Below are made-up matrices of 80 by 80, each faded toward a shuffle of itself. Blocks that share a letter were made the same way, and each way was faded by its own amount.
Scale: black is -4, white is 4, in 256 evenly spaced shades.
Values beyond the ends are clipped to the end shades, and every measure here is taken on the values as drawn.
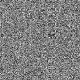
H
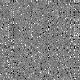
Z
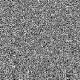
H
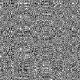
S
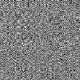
S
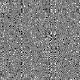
Z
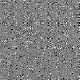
Z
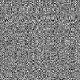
S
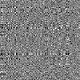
S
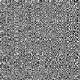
S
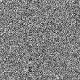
H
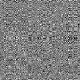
S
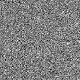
H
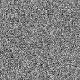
H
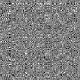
S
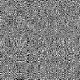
S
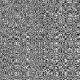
S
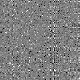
Z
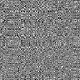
S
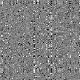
Z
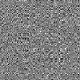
S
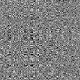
S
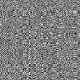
S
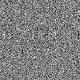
H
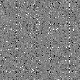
Z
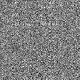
H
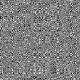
S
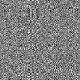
S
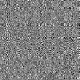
S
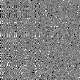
Z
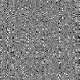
Z
